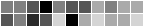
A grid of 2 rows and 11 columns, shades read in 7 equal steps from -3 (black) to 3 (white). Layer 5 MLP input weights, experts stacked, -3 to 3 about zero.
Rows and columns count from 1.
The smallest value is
-3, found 2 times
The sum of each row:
-3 2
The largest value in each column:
0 0 -1 -1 2 -1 1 2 1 1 2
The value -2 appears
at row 2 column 3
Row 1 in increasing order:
-3 -1 -1 -1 0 0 0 0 1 1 1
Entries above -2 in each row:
10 9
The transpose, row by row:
0 -1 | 0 0 | -1 -2 | -3 -1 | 0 2 | -1 -3 | -1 1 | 1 2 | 0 1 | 1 1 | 1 2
